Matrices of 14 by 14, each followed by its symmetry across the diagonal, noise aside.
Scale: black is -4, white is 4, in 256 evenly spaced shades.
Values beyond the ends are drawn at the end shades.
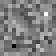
antisymmetric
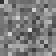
symmetric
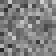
neither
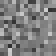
antisymmetric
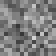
antisymmetric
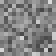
symmetric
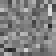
antisymmetric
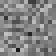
neither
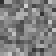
neither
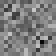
symmetric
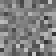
antisymmetric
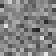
neither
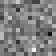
antisymmetric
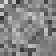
symmetric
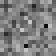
symmetric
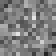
symmetric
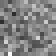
neither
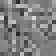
antisymmetric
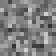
antisymmetric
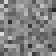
neither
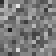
neither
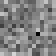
neither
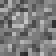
symmetric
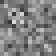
symmetric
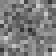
symmetric
